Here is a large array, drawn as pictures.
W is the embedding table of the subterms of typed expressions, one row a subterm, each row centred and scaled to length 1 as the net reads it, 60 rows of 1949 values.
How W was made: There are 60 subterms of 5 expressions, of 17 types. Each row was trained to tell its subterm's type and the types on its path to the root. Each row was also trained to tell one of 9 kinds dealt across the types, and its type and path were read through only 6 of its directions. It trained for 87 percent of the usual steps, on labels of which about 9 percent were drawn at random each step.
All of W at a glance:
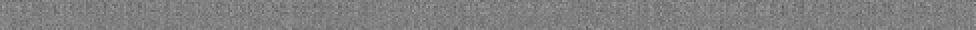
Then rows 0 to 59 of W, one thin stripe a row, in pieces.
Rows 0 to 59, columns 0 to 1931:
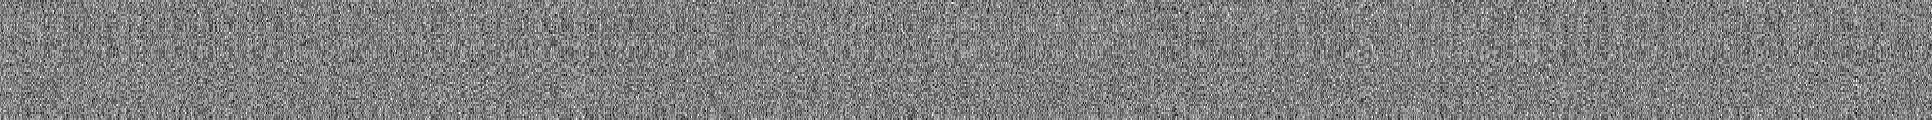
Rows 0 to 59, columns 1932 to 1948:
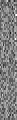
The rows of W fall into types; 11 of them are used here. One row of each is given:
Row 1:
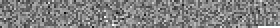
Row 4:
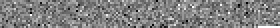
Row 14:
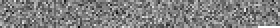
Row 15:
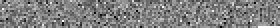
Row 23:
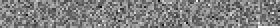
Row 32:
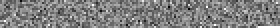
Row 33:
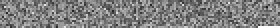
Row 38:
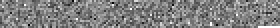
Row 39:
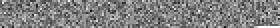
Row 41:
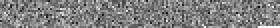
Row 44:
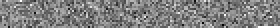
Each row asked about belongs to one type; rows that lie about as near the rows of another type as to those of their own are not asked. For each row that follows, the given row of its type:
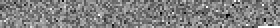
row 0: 33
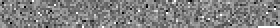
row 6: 14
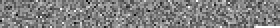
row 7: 32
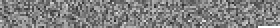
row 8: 44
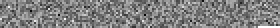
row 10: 15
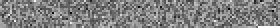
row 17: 14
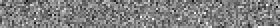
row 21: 44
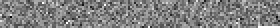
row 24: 23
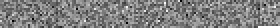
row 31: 39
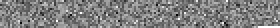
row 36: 44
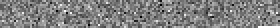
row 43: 33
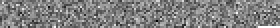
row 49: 32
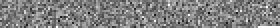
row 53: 15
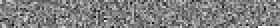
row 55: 1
